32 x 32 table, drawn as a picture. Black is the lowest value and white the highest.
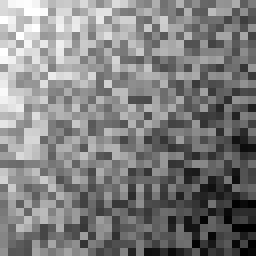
No regular stripes run through it. The ninth with the lowest average is the bottom right. The top left is the ninth with the highest average. Values rise toward the top left. Neither half mirrors the other.
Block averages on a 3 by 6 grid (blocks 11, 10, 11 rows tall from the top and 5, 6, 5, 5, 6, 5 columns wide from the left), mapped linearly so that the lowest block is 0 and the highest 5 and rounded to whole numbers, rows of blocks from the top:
544322 / 433221 / 322100
